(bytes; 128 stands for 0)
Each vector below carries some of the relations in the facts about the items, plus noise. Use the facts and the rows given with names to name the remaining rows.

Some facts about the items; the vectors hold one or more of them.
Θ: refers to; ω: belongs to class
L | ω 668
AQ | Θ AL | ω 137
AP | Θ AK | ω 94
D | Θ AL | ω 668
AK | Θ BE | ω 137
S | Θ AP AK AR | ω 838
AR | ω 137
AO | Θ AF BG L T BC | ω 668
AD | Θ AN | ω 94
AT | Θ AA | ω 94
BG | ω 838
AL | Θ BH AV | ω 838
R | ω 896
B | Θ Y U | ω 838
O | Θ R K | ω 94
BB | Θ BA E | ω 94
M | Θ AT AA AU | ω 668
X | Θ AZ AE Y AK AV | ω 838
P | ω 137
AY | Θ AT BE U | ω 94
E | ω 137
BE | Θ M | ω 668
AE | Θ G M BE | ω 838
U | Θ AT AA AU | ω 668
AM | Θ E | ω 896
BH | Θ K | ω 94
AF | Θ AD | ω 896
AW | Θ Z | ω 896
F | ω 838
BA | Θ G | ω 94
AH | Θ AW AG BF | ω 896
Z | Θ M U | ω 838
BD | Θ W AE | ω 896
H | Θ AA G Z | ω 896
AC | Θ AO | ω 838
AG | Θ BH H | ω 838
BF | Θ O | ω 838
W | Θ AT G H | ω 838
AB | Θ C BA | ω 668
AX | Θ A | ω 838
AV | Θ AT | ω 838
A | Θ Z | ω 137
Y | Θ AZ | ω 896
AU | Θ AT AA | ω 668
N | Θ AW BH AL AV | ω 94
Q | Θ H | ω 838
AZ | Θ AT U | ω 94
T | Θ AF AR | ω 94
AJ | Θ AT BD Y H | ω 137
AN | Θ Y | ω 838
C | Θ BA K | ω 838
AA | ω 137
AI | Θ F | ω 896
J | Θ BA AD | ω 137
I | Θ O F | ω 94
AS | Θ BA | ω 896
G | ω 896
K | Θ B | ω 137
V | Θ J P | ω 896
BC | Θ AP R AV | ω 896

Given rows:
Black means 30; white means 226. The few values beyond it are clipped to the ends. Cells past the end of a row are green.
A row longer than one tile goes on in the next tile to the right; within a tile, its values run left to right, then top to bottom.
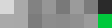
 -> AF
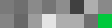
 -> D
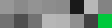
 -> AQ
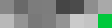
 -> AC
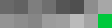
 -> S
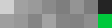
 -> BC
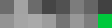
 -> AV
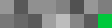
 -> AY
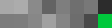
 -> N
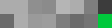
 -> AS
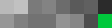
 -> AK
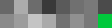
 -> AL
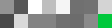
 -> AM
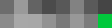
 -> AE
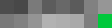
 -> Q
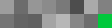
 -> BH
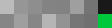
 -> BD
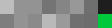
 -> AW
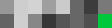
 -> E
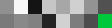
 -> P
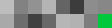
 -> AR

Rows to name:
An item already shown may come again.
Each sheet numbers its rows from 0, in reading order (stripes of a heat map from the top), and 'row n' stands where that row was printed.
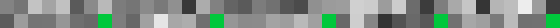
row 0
BB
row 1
D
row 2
S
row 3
E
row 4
V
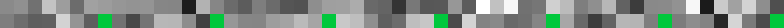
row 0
J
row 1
AQ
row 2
S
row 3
BG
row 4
AM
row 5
AR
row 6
P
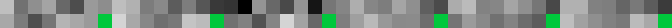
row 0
T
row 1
L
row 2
AX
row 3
AB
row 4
BA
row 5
AO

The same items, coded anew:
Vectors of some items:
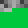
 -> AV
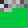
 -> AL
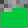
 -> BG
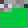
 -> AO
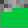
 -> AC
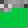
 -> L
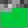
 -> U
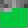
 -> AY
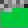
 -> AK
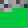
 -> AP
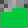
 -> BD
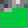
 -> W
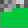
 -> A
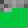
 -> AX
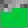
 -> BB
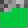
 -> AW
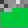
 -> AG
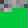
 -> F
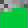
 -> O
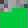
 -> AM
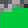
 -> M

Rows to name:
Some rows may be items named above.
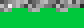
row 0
AB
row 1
AA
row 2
AK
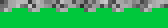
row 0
C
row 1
BC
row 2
AP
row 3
A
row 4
O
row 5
AS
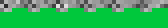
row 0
N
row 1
T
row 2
D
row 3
T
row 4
I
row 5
BB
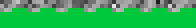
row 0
AA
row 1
S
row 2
AZ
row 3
AJ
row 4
AQ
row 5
Y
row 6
AQ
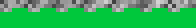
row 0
AF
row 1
AA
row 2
AD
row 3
J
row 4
K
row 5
BA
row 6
BH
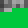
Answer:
Z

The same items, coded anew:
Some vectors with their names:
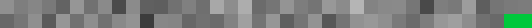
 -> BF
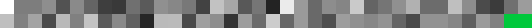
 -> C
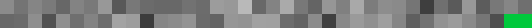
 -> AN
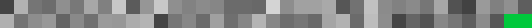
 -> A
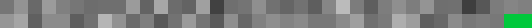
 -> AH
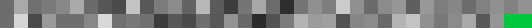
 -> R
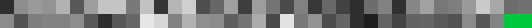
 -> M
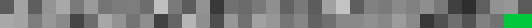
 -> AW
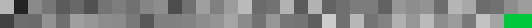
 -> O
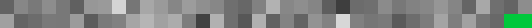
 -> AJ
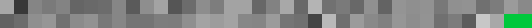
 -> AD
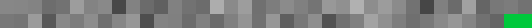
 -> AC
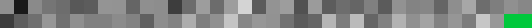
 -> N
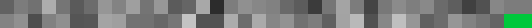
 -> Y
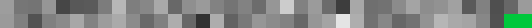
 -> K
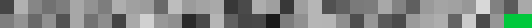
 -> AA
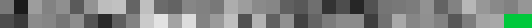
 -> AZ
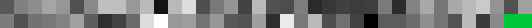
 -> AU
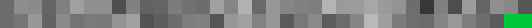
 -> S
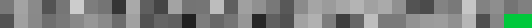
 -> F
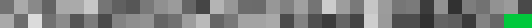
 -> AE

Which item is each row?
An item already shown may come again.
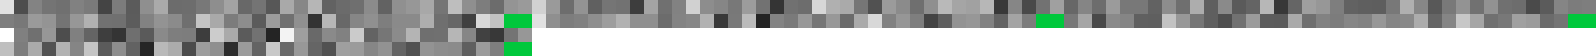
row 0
BB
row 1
J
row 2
BC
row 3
C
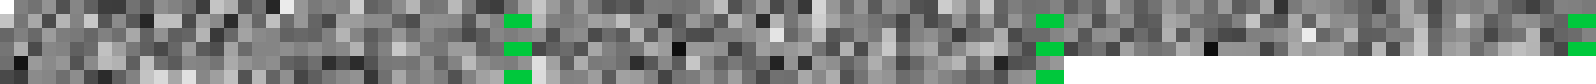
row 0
C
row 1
AB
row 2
Y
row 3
BC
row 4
AL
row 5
AL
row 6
AZ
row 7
AS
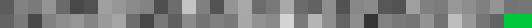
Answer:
D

